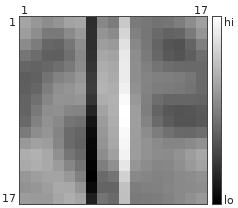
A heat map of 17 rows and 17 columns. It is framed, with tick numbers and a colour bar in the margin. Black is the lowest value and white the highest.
Calmest part: bottom right. Average level on the scale: 50%. Histogram: heavy tails on both sides. Odd lines: columns 7 and 10. Slope: none.
